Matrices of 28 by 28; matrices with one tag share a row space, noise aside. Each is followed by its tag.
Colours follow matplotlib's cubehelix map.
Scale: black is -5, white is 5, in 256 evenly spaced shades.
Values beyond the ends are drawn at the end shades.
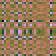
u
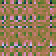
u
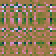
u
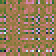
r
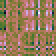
r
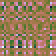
u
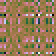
r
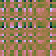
u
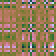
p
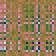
r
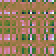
p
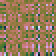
r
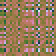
r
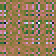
r
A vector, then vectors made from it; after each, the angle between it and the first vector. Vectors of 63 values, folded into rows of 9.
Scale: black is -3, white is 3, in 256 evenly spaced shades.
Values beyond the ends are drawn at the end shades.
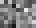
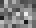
orthogonal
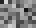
nearly opposite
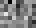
partly opposed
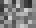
partly aligned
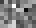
nearly opposite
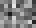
partly opposed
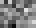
nearly parallel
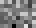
partly aligned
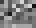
partly opposed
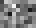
partly opposed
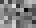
nearly opposite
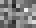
nearly parallel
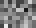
partly opposed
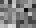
nearly opposite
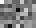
partly aligned
